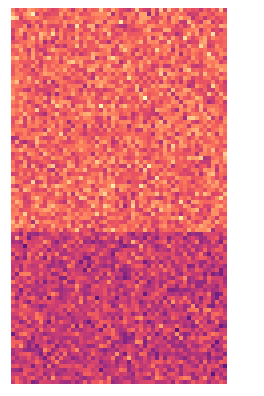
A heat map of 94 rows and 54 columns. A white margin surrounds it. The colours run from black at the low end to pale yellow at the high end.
On average the colour sits 60% of the way up the scale. The values follow a bell shape. The top part is higher, up to a seam about 60% of the way down. There are no regular stripes.
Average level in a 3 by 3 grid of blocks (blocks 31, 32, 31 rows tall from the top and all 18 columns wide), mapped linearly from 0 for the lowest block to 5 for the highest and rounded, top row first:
555
444
000
